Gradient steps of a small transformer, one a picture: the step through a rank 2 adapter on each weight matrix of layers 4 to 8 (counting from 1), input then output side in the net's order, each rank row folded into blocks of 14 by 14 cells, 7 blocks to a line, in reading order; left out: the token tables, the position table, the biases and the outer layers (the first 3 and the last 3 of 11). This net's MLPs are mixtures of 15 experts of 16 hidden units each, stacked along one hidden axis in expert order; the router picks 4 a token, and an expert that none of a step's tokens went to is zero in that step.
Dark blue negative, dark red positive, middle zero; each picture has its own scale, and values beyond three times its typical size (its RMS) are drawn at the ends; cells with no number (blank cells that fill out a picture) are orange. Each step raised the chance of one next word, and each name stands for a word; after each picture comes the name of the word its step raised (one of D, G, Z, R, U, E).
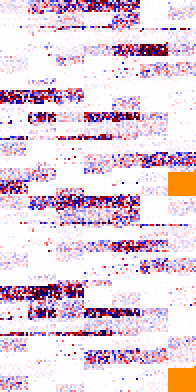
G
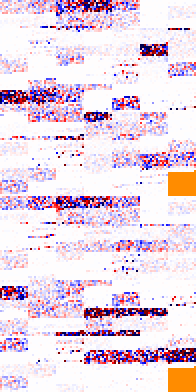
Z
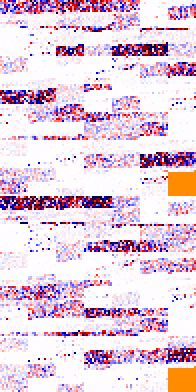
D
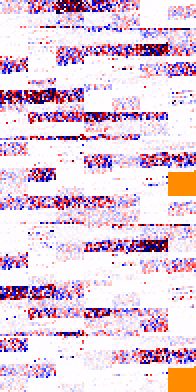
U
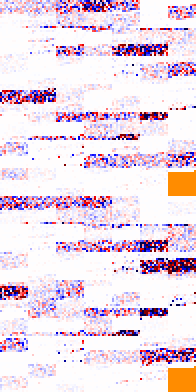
U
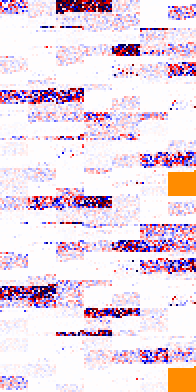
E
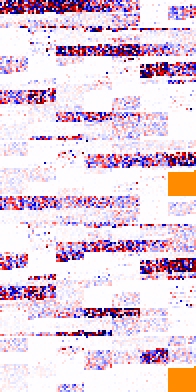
E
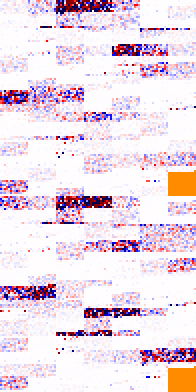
E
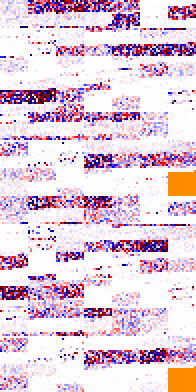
U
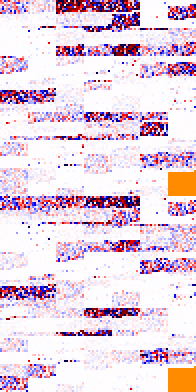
E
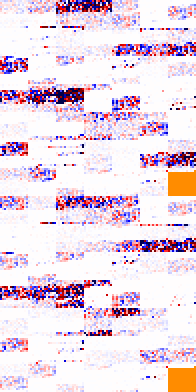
U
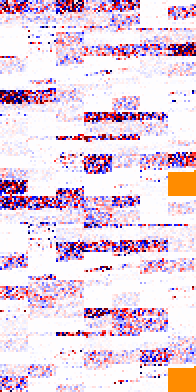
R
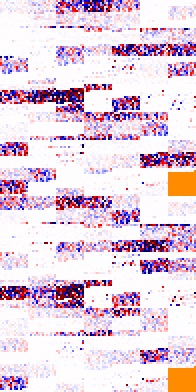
U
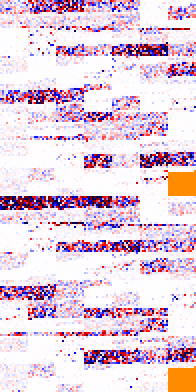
D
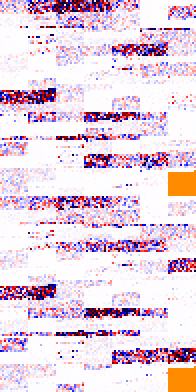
Z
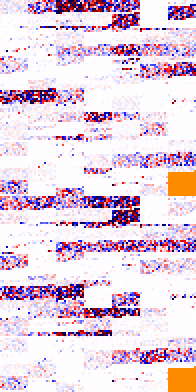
E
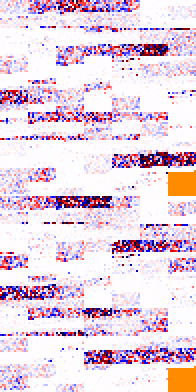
D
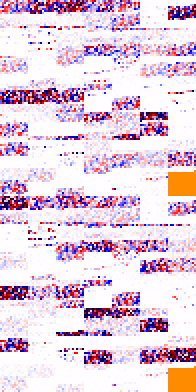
Z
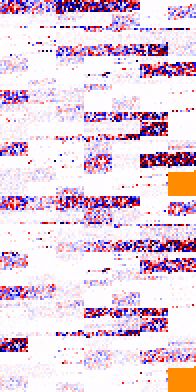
D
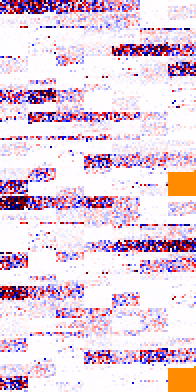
U
